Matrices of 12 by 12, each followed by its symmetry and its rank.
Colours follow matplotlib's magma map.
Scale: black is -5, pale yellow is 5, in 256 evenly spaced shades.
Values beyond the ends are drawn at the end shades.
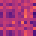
neither, rank two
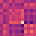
symmetric, rank two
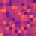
antisymmetric, full rank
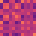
symmetric, rank two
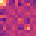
symmetric, rank two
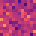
antisymmetric, full rank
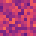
antisymmetric, full rank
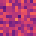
antisymmetric, full rank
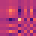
symmetric, rank one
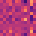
neither, rank two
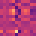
neither, rank two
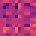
neither, rank two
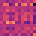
neither, rank two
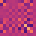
symmetric, rank two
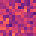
antisymmetric, full rank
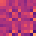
symmetric, rank two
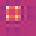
symmetric, rank one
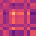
symmetric, rank one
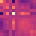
symmetric, rank two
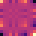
symmetric, rank one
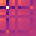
symmetric, rank one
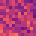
antisymmetric, full rank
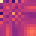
symmetric, rank two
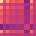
symmetric, rank one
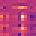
neither, rank two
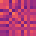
symmetric, rank two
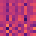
neither, rank two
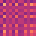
symmetric, rank one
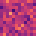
antisymmetric, full rank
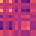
symmetric, rank one
